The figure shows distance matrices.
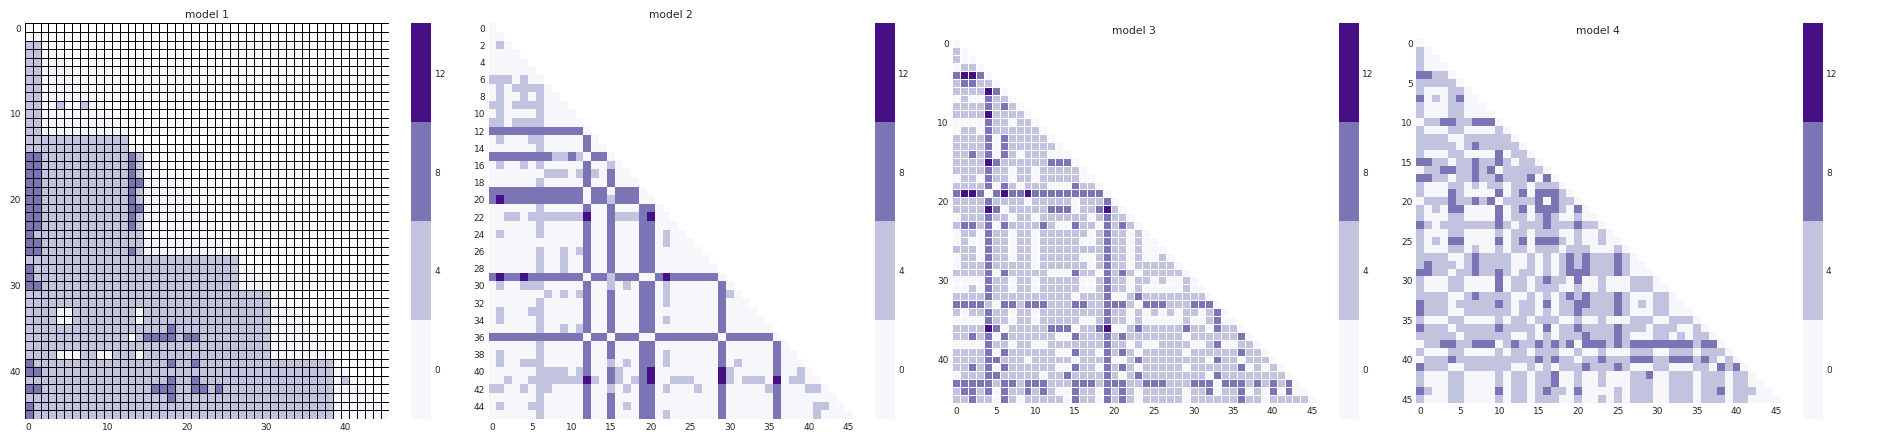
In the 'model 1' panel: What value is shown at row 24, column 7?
4
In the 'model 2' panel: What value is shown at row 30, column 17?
4
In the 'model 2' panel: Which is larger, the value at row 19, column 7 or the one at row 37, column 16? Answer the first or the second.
the first
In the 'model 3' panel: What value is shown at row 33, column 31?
8
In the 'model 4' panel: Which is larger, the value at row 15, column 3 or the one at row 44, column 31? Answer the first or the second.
the first
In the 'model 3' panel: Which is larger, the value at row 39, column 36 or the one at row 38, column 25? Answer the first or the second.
the first
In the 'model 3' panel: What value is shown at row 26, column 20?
4
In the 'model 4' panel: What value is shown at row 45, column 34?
4
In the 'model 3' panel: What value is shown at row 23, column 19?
8
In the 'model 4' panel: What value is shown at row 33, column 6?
4
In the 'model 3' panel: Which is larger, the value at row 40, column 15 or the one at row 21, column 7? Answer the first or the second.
the second
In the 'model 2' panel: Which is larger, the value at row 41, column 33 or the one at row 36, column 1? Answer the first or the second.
the second
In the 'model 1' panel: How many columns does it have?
46
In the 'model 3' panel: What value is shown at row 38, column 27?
4
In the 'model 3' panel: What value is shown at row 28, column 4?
8
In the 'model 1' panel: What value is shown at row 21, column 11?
4
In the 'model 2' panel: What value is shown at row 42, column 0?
4
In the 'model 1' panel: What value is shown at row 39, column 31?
4
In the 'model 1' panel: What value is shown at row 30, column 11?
4
